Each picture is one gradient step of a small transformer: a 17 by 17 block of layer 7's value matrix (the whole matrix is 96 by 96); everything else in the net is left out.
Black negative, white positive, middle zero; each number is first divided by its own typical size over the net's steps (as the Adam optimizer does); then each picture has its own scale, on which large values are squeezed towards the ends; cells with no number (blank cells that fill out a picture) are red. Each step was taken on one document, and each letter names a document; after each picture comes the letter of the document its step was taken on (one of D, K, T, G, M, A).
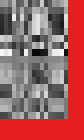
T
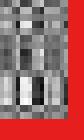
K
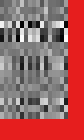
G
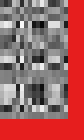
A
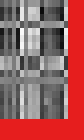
G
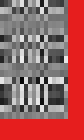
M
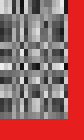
T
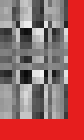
K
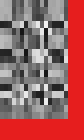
T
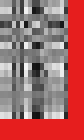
K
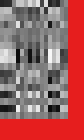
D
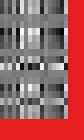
G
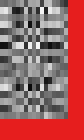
M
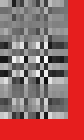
M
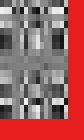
T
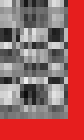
A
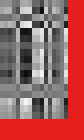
K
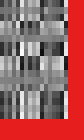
G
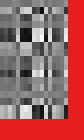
K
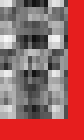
A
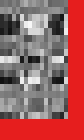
T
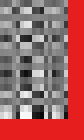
K
